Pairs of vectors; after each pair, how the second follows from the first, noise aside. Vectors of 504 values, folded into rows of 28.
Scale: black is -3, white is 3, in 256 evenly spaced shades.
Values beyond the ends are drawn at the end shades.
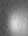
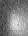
copied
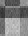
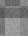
shrunk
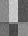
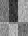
negated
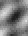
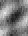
copied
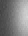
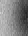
negated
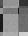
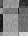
copied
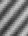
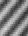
negated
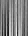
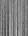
shrunk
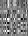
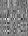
shrunk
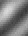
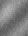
shrunk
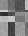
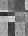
copied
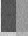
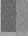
shrunk
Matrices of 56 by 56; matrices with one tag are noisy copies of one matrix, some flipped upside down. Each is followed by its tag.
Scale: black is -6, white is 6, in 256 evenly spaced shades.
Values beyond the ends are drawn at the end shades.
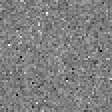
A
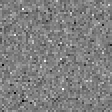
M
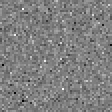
M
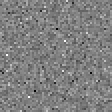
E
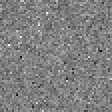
A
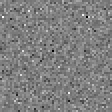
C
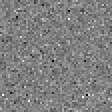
C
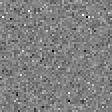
C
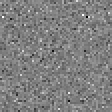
C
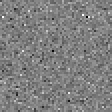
C
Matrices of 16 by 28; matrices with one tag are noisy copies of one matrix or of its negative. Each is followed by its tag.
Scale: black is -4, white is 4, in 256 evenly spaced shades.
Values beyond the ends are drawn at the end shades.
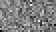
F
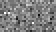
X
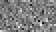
F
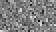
F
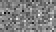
X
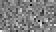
F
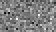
X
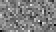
F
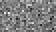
X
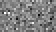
X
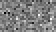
X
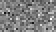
X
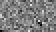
F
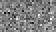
X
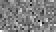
F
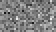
X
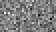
X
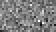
F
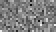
F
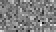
F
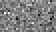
X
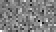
F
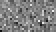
F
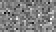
X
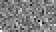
F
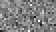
F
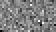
F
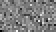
F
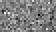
X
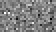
X
